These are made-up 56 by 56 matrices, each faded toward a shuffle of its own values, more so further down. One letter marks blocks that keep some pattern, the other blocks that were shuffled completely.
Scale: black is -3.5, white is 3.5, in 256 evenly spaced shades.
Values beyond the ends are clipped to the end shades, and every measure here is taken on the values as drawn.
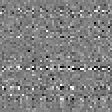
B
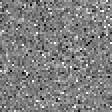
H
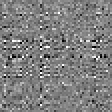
B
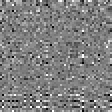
B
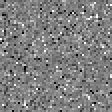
H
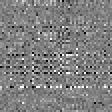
B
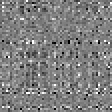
B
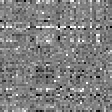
B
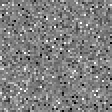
H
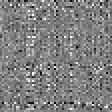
B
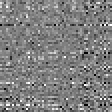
B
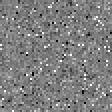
H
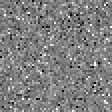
H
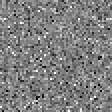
H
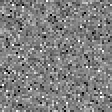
H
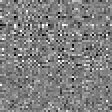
B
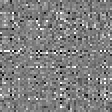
B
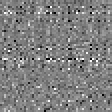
B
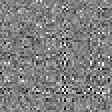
B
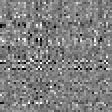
B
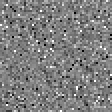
H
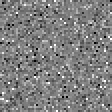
H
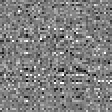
B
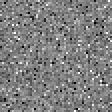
H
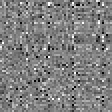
B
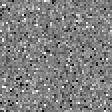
H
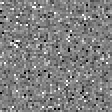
H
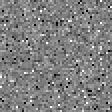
H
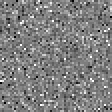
H
